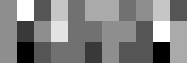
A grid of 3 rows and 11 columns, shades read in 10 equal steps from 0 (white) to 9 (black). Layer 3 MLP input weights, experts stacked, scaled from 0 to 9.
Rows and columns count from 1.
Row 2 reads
4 7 4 1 5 5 4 4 6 0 3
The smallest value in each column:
4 0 4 1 5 3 3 4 4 0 3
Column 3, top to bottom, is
6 4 6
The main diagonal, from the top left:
4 7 6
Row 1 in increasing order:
0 2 2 3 3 4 4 5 5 6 6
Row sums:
40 43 64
